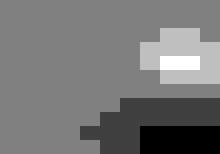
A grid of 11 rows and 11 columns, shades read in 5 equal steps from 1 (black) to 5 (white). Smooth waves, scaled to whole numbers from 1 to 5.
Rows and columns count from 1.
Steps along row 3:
same same same same same same same up same down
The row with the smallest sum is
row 10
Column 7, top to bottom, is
3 3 3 3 3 3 3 2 2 2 2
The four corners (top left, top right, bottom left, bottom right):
3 3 3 1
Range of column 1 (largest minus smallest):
0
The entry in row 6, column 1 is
3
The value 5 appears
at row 5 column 9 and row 5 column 10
